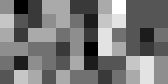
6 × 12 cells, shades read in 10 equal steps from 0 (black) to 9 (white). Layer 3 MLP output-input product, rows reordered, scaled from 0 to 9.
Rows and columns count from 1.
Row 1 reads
5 0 2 6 6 2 2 6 9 3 3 3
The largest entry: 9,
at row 1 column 9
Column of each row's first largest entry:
9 9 8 8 11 11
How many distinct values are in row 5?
7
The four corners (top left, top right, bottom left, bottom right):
5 3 3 5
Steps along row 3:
down up same down up down up down down down up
